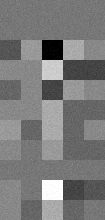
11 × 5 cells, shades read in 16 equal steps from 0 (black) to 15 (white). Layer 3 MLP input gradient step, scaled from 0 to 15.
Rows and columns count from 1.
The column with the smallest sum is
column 4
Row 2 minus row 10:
-1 0 -8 3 2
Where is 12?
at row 4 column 3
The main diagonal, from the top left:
7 7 0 4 8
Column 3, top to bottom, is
7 7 0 12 4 10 10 9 7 15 10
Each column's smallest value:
5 6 0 4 4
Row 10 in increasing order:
4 5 7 8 15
